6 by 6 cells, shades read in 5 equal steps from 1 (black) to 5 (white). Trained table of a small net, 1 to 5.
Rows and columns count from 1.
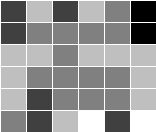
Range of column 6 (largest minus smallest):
4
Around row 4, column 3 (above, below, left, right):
3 3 3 3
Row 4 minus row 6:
1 1 -1 -2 1 -1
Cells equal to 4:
12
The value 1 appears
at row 1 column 6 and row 2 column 6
